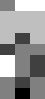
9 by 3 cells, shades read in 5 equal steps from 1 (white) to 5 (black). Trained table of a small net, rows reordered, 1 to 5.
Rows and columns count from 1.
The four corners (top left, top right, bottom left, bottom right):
3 1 3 3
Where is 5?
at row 9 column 2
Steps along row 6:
up up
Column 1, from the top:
3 2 2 2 4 1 1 3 3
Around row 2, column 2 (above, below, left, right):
1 2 2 2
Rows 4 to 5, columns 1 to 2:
2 4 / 4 3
